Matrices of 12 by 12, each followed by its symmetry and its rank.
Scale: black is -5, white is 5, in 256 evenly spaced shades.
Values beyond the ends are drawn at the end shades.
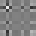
symmetric, rank one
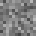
antisymmetric, full rank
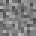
antisymmetric, full rank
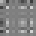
symmetric, rank one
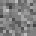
antisymmetric, full rank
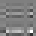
neither, rank one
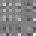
symmetric, rank two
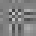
symmetric, rank one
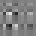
neither, rank one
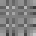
symmetric, rank one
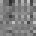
neither, rank two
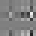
neither, rank one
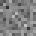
symmetric, full rank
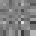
symmetric, rank two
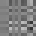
neither, rank one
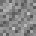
symmetric, full rank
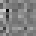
neither, rank two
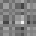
symmetric, rank one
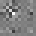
symmetric, rank two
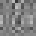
neither, rank two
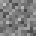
symmetric, full rank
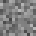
antisymmetric, full rank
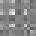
symmetric, rank two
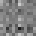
neither, rank two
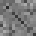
symmetric, full rank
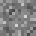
symmetric, full rank
